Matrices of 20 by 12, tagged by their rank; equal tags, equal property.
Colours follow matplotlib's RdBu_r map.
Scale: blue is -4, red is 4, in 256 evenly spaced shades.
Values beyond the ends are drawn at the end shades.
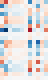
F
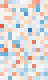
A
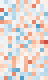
A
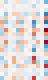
F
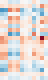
F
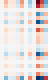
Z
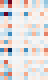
F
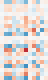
F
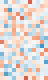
A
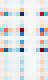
Z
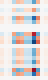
Z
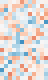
A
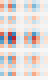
Z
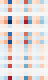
Z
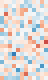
A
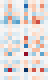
F
